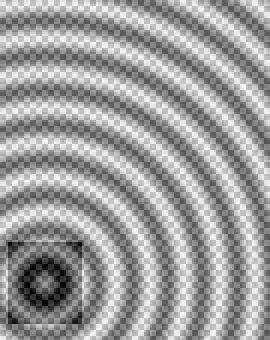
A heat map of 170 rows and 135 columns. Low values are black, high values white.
In the bottom left lies a patch that is lower than the rest. The ninth with the lowest average is the bottom left. The histogram is bell-shaped. Concentric rings centre on the bottom left. On average the colour sits 60% of the way up the scale.
